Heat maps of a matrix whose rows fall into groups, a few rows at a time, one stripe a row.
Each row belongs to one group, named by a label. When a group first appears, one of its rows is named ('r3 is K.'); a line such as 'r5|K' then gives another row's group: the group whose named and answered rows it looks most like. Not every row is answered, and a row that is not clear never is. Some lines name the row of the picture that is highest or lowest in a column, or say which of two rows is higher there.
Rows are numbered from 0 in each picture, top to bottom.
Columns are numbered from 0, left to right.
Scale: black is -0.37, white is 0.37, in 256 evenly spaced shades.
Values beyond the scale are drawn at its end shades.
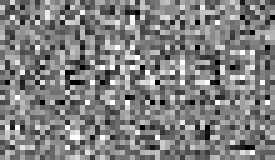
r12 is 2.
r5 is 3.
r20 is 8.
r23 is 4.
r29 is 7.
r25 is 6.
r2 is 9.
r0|4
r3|4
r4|6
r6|7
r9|6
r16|2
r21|3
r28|4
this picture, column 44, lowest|19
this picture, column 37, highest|25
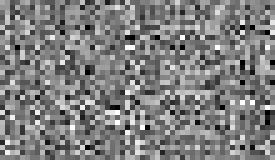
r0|3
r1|6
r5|7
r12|4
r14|7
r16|4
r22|6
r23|4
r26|7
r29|7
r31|3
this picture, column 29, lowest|25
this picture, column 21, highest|22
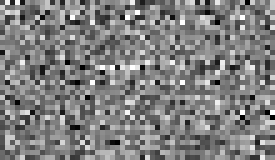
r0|6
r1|9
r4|2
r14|8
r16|2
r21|6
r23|4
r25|2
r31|8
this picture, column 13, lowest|12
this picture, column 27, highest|2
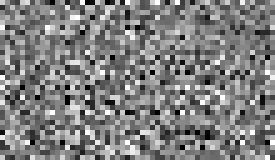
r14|8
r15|9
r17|7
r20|3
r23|4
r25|8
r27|9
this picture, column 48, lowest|22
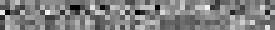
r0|2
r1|2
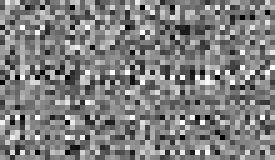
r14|8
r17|7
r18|3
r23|6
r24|3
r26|2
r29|2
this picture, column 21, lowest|24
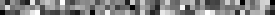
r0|4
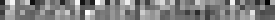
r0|4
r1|4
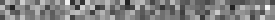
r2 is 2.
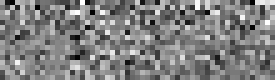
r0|7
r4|8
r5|7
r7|2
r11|2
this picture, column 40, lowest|2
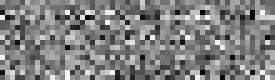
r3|7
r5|2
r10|9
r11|9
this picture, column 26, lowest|15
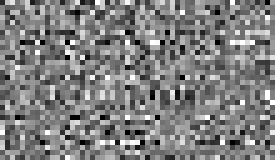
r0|4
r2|2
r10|6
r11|7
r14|4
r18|8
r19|8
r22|4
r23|2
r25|3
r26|9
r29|9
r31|6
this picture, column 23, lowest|28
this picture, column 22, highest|28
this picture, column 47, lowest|28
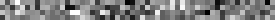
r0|2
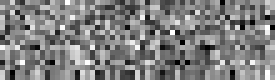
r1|9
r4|7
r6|8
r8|3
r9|9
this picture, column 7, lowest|9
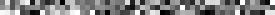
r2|9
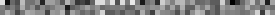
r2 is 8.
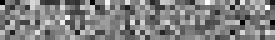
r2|2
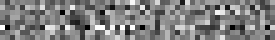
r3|2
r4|2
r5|9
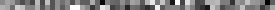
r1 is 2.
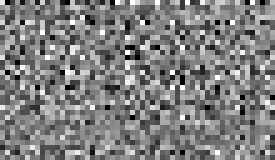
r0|3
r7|3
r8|8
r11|9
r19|4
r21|9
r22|4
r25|3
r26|6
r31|8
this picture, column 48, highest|10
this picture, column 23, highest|0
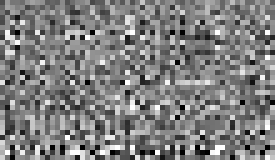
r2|2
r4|3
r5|6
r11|8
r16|7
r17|4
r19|6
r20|4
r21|3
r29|6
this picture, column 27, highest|31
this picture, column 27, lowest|20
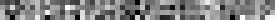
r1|6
